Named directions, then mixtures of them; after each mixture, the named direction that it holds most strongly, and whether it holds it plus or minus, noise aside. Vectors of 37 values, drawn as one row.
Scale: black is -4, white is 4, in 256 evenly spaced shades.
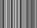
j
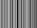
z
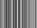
j, minus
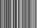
j, minus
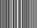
z, minus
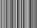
z, plus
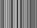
j, plus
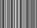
j, plus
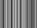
j, plus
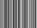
j, minus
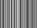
j, plus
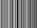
z, plus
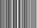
z, minus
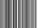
z, minus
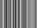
j, minus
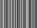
z, plus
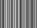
j, plus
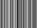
z, plus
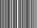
z, minus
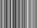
j, minus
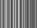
j, plus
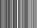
z, minus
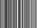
z, minus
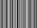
z, plus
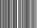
z, minus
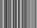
j, minus
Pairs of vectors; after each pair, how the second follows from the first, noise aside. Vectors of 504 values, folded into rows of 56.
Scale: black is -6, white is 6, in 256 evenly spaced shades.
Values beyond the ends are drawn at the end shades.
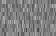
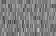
negated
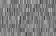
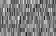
scaled up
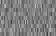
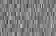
wrapped around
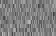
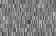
negated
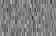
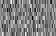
scaled up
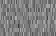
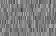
wrapped around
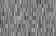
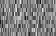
scaled up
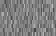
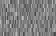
wrapped around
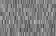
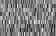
scaled up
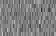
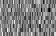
scaled up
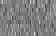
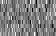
scaled up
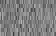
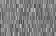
negated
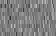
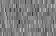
wrapped around
